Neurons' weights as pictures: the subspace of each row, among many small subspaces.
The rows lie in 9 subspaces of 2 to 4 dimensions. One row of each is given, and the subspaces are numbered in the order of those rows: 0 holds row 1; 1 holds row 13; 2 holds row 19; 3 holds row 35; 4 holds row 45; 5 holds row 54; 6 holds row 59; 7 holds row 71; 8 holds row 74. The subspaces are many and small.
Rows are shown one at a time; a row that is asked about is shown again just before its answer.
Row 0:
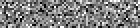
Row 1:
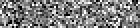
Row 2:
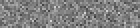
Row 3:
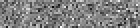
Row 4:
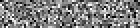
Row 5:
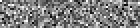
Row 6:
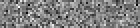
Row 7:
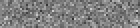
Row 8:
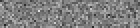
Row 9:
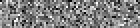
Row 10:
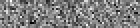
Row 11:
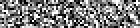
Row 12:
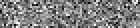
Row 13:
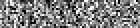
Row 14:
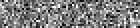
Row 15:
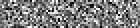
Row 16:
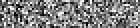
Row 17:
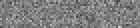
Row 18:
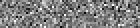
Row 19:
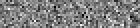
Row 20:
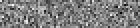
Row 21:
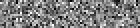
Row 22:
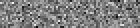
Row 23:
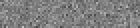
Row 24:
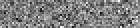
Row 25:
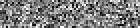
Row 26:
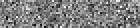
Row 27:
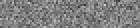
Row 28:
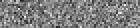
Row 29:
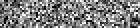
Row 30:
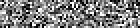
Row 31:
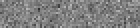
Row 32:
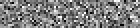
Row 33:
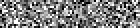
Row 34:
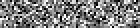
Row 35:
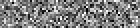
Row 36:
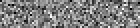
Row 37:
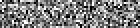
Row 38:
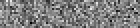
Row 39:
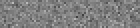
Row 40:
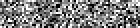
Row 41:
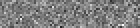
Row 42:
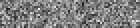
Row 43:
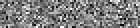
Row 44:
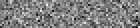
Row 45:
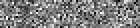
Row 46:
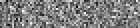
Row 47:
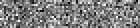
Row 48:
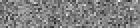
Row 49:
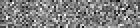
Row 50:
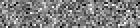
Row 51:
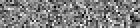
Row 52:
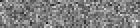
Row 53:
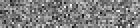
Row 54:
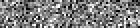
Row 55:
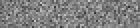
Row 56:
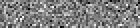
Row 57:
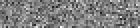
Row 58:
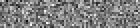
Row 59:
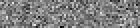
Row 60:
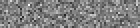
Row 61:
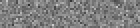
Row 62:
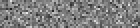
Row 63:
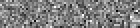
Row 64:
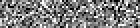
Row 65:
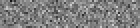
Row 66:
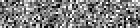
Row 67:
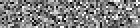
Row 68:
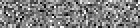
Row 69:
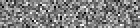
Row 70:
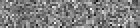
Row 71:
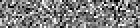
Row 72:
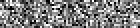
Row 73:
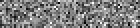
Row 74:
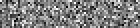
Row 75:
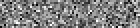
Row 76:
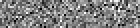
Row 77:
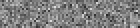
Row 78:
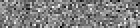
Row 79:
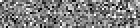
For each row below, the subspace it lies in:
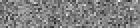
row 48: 0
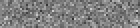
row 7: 3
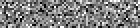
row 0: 4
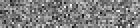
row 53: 3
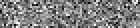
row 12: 0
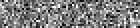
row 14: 4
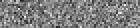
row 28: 1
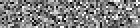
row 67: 2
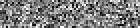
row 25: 6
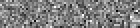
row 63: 2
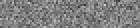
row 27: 0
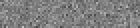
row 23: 6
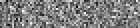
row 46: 8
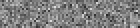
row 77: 6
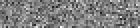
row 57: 6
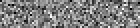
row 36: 1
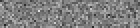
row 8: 7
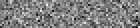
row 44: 3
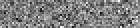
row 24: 3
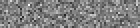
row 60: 1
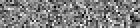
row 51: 2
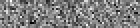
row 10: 1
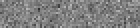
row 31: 5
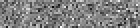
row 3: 4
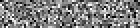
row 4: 7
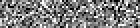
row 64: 7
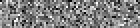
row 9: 8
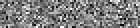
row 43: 6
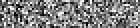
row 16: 8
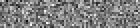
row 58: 8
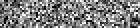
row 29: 3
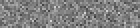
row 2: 6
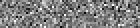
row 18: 7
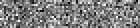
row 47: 4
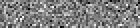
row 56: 4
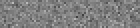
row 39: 2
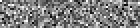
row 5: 1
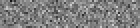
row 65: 3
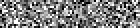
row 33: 0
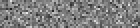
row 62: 3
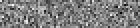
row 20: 1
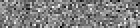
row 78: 4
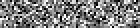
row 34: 0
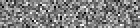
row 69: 4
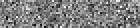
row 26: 5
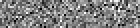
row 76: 7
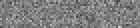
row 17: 0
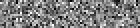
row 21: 8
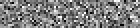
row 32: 2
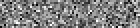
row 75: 0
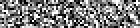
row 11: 1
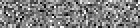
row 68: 4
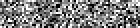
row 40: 5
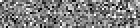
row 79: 7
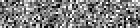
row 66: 5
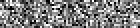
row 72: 1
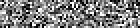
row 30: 6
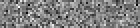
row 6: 8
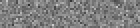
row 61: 8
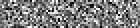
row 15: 3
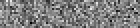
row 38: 1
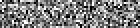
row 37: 8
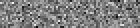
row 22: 2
